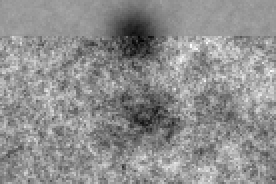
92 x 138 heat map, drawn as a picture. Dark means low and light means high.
Seam: horizontal, 20% of the way down, the top part calmer. Odd rows or columns: none. Ninth with the lowest average: top middle. Dips: two. Slope: none.
